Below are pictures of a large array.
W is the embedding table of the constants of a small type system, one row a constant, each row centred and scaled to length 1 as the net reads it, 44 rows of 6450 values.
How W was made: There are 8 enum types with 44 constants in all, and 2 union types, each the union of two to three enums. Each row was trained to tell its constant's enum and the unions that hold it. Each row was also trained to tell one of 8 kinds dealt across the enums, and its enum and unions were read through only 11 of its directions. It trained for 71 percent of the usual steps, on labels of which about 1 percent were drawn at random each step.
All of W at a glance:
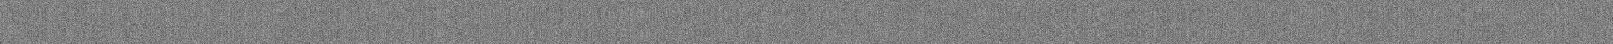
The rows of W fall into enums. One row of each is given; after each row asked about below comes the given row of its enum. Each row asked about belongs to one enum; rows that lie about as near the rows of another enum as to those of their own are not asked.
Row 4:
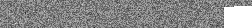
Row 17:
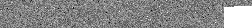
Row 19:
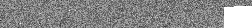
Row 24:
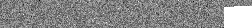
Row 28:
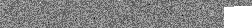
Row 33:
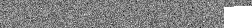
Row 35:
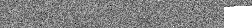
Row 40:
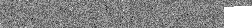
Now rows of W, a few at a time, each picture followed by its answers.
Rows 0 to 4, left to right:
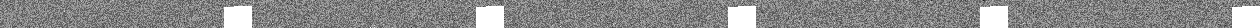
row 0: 33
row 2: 4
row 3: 24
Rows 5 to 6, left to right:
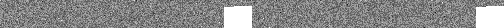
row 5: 33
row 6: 19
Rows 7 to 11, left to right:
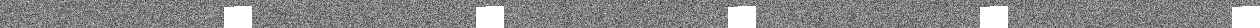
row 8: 40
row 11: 33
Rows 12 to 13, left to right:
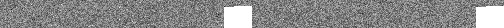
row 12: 17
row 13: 35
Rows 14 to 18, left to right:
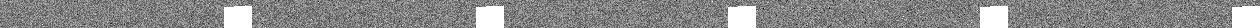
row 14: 40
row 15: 35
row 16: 19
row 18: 40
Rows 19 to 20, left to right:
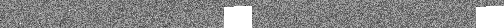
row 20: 17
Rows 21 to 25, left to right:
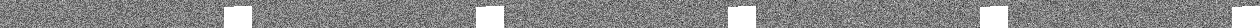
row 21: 19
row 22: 33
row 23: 24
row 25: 28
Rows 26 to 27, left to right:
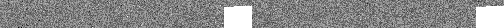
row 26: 40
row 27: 19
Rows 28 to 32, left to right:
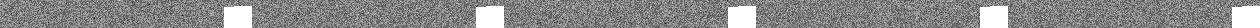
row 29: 17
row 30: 40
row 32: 17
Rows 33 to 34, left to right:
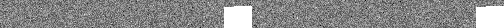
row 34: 17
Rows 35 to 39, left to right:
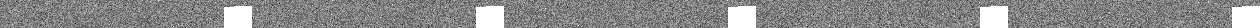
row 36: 33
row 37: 40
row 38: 19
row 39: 17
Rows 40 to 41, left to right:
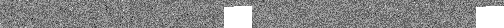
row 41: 33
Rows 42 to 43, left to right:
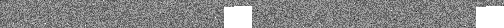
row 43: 19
